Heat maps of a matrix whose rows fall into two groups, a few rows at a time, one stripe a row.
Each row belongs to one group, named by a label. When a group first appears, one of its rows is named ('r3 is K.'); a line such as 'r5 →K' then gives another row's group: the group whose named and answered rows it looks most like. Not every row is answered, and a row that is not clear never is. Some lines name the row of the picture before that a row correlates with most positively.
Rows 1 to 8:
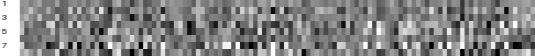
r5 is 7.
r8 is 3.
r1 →3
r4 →7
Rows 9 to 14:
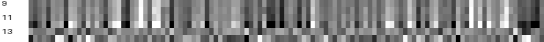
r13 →7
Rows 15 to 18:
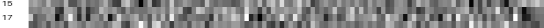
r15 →3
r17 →7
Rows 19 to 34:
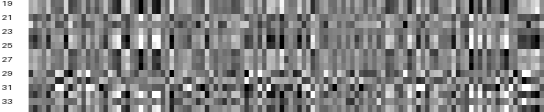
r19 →3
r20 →3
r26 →3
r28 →3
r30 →7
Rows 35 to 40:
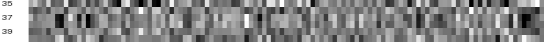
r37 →7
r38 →7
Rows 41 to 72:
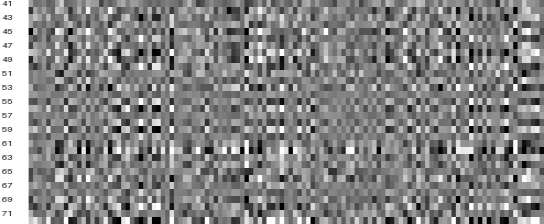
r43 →3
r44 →7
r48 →3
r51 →7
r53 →7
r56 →3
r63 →3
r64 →7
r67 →3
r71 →7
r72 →3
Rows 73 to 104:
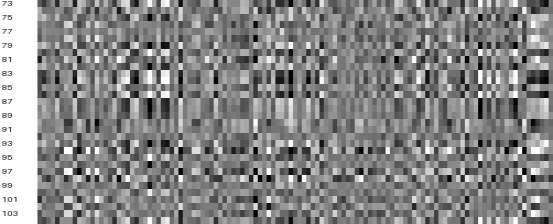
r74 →7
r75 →3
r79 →3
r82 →3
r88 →3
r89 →3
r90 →7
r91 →7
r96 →3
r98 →7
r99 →3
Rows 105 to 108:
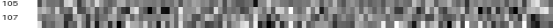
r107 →7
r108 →7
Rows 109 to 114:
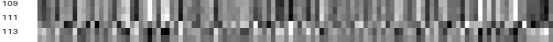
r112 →7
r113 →3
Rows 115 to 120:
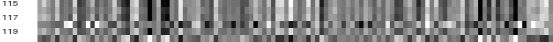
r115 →3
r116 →3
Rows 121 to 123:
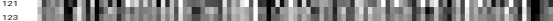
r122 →7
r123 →7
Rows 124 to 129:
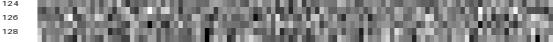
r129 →7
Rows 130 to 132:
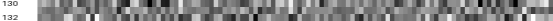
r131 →7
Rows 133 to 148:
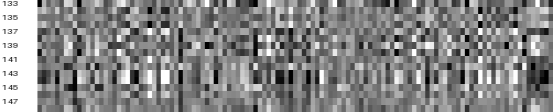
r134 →3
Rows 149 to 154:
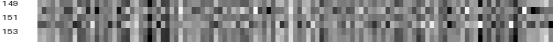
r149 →3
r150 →7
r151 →3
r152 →7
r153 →3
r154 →3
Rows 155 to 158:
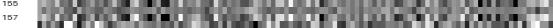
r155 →3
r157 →3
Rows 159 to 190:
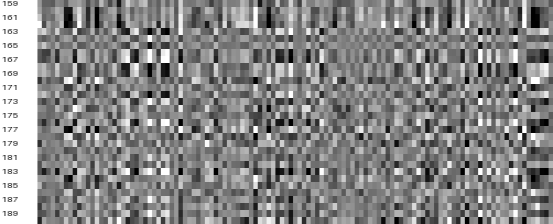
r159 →7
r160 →7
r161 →7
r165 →3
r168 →3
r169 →3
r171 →7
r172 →3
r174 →7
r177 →7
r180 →7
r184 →7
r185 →7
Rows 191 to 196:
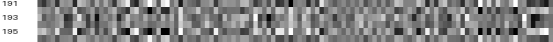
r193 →7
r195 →3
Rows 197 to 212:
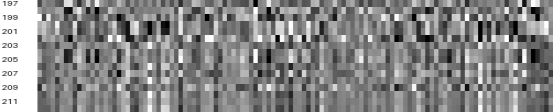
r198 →7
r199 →7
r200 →3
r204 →7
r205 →7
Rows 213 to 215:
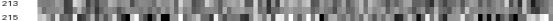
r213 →7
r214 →7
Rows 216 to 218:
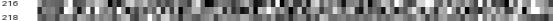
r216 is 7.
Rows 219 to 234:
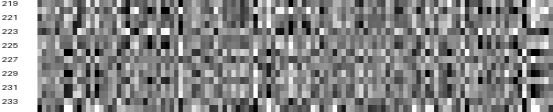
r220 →3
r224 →3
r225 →3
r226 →7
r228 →7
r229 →7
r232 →7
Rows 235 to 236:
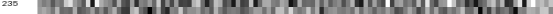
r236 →3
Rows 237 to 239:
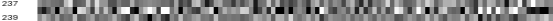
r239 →3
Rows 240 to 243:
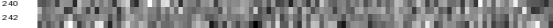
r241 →7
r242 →7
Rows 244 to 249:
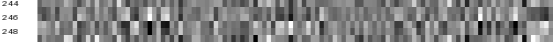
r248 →3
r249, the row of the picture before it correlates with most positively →243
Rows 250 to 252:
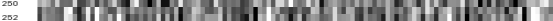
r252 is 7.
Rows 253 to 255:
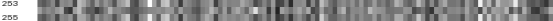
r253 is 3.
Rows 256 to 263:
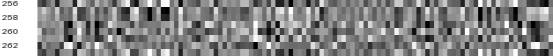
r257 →3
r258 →3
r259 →7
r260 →7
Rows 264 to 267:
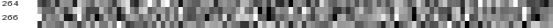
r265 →7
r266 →7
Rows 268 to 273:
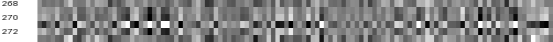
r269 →3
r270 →3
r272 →3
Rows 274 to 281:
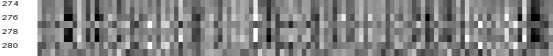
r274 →7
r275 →7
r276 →7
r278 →7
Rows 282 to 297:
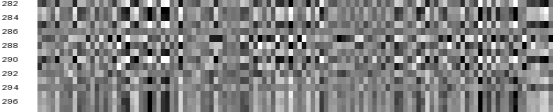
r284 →3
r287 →7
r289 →3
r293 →3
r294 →7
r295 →3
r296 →3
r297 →3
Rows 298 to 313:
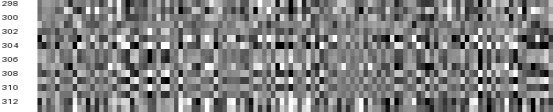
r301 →7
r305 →3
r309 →3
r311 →3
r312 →7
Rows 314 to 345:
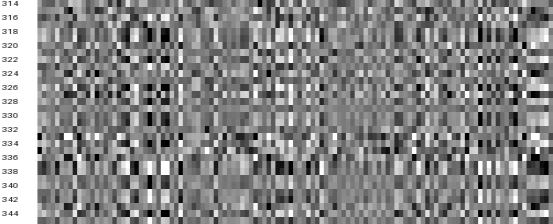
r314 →7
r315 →7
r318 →3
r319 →3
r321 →7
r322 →3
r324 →7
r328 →3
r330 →3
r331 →3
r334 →3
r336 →7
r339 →3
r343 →7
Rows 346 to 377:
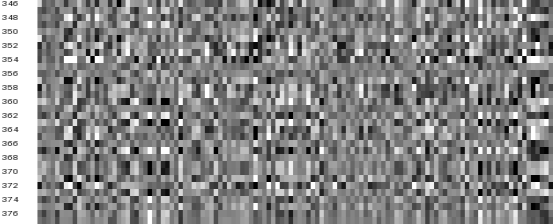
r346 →7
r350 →7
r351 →7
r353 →7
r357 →7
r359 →7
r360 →3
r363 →3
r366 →7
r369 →3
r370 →3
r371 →7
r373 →3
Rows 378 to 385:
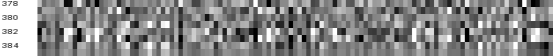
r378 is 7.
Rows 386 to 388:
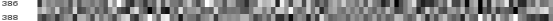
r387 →3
